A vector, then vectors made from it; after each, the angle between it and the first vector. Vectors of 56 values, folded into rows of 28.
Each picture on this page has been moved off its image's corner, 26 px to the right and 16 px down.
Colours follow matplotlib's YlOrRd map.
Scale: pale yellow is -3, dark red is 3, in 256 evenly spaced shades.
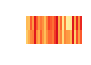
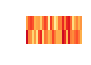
partly opposed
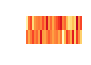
partly aligned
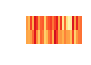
nearly parallel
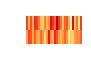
partly aligned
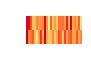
partly opposed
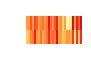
nearly parallel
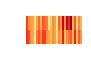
nearly opposite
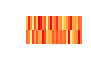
orthogonal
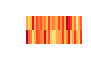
partly opposed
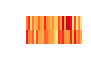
nearly opposite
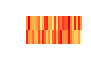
partly opposed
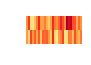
partly opposed
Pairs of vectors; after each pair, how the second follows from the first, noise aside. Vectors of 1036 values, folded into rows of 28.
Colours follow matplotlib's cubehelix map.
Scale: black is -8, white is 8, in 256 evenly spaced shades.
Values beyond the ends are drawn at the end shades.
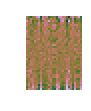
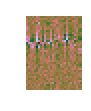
wrapped around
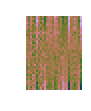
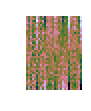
scaled up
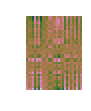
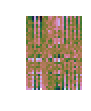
scaled up
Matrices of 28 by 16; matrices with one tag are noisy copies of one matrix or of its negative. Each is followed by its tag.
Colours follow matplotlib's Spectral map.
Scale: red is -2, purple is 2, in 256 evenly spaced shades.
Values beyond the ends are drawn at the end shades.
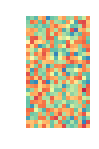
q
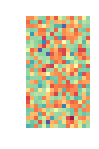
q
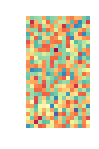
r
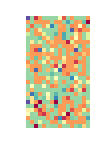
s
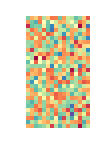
r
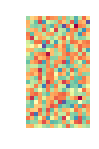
r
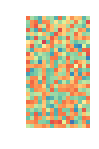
r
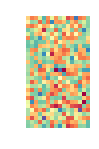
q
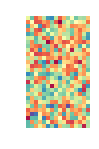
s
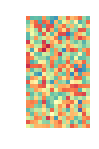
r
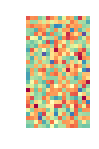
q
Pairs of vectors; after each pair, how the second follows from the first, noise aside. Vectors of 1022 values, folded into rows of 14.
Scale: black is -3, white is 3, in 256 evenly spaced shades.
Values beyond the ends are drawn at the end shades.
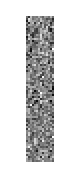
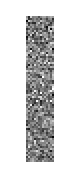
sign-scrambled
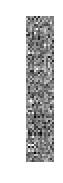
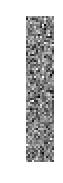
shuffled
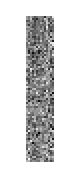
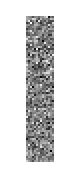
shuffled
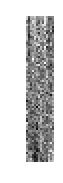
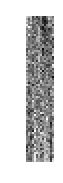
reversed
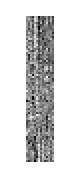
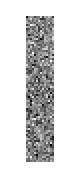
shuffled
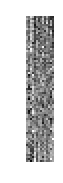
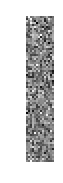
shuffled
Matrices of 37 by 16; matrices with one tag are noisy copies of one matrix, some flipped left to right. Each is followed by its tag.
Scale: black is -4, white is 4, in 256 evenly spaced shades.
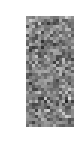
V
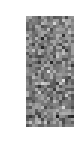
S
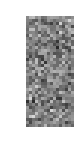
V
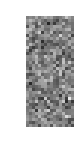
V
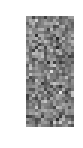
S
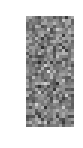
S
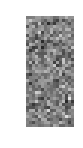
V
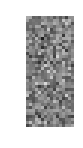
S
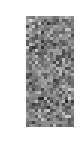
V
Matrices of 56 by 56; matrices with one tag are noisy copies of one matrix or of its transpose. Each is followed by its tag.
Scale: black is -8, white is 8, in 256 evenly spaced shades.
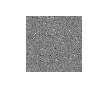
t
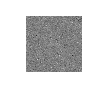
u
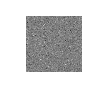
t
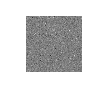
t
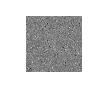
u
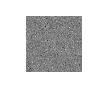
u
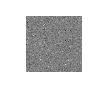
t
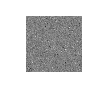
u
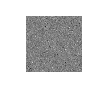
u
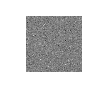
t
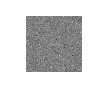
u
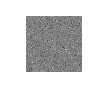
u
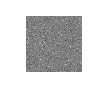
t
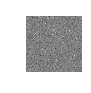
t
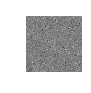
u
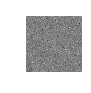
u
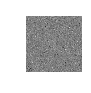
u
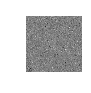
u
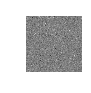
t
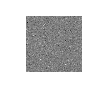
t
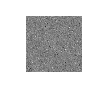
u
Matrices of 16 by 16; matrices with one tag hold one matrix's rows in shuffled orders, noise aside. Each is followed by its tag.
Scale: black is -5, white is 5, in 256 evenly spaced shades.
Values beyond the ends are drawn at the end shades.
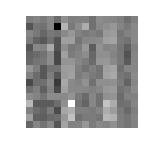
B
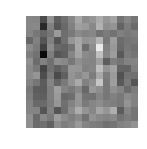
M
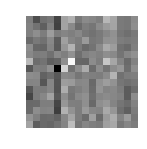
B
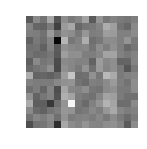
B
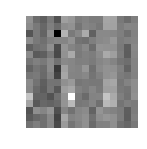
B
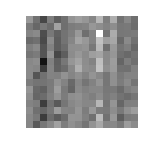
M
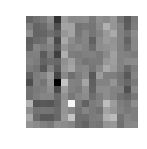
B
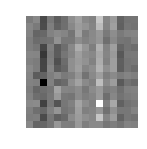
M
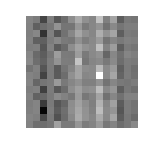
M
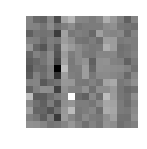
B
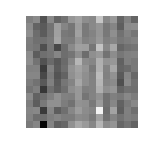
M
